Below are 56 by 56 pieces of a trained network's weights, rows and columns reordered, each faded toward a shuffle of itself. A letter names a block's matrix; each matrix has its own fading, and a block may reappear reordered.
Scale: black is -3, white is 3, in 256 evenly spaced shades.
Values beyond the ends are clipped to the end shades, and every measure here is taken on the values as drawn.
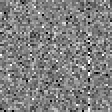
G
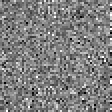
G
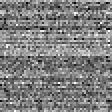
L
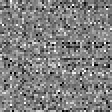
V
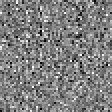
G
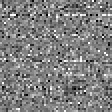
V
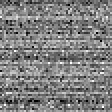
L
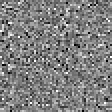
G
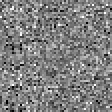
G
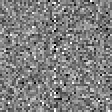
G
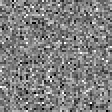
G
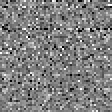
V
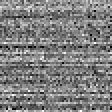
L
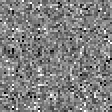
G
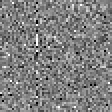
G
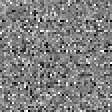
V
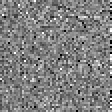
G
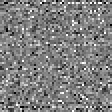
V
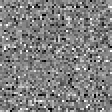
V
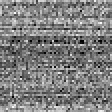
L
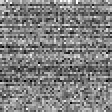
L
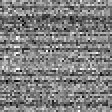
L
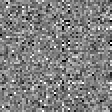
G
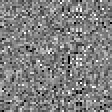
G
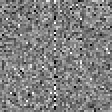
G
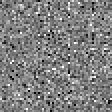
G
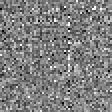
G
